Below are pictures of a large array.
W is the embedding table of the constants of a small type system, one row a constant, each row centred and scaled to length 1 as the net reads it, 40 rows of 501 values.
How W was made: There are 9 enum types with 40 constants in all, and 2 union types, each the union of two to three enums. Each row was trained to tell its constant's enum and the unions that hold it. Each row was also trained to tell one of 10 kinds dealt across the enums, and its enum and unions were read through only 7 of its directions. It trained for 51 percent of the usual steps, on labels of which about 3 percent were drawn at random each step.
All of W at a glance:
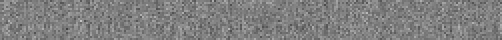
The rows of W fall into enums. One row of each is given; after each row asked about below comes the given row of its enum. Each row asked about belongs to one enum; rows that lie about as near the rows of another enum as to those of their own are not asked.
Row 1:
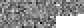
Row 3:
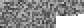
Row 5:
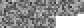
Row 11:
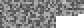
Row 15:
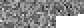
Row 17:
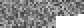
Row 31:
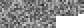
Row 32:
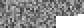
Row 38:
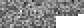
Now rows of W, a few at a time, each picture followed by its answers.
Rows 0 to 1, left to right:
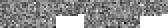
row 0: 32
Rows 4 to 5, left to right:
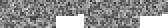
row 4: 32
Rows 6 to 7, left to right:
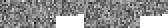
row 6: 1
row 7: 17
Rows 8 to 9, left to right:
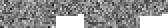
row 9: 38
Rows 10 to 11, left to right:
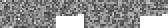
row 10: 38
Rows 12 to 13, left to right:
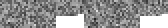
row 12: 5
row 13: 32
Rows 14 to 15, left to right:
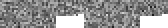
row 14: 3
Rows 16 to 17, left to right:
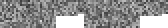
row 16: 17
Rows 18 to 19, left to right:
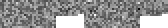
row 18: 11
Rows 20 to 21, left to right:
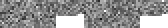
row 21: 31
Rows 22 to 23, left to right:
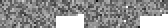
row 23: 17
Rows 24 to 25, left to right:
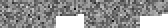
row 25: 5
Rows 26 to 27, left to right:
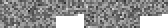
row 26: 31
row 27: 38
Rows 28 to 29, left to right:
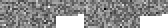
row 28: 3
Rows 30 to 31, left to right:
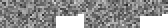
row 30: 5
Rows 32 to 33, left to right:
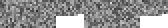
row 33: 31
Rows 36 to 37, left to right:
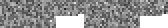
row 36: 17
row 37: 5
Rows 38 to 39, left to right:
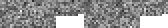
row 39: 32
